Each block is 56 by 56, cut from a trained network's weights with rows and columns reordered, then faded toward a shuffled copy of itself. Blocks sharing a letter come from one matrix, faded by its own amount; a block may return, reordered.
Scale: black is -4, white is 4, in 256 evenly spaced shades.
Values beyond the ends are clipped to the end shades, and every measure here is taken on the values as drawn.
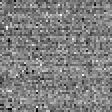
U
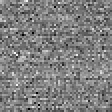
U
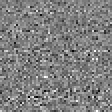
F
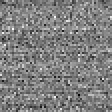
U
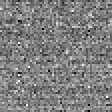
U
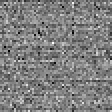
U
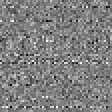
F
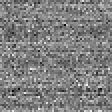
U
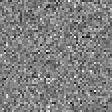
F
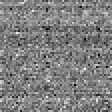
U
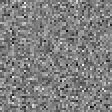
F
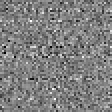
F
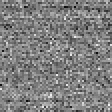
U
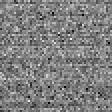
U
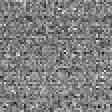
U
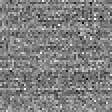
U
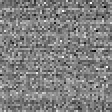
U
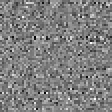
F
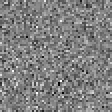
F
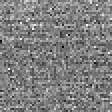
U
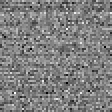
U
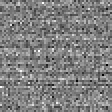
U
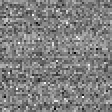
U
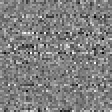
F
